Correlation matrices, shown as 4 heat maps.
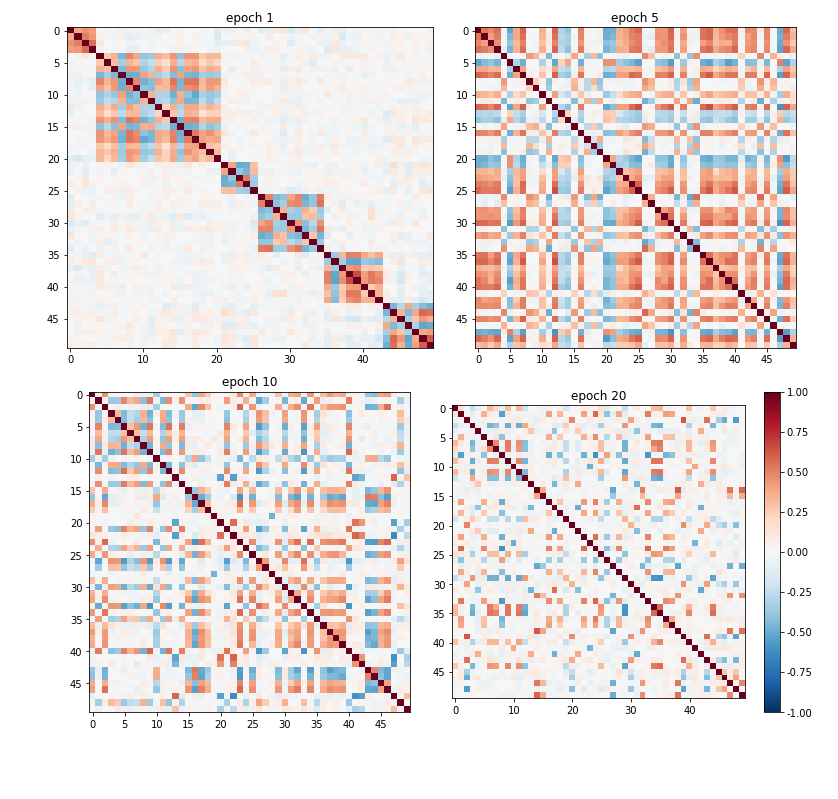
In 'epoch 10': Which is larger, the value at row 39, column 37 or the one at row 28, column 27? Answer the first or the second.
the first
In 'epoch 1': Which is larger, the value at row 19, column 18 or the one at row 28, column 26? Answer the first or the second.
the first
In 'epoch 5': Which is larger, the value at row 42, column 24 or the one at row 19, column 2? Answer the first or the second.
the first
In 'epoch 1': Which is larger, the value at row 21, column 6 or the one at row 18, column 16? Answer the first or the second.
the second
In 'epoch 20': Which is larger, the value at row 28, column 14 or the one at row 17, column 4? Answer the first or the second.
the first
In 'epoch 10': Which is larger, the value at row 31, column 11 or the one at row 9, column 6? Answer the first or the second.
the second
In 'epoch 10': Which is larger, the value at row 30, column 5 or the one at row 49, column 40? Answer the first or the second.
the second
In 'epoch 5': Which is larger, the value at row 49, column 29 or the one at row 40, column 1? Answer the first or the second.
the second
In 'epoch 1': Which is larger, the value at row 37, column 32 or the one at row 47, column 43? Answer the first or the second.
the first
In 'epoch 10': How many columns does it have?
50
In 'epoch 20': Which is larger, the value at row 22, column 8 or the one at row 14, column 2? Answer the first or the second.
the second
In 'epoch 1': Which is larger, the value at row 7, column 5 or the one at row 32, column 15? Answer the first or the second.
the second
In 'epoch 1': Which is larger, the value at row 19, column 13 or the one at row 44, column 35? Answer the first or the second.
the first
